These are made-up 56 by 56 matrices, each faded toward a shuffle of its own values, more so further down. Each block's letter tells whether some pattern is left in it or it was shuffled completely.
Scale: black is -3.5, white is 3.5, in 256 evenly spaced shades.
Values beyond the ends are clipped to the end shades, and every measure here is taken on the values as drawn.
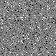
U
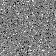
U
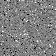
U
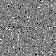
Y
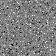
U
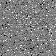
Y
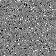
Y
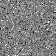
Y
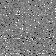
Y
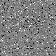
Y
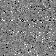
Y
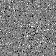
Y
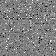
Y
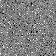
Y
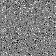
Y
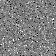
U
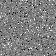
U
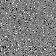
Y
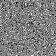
Y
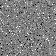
U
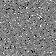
U
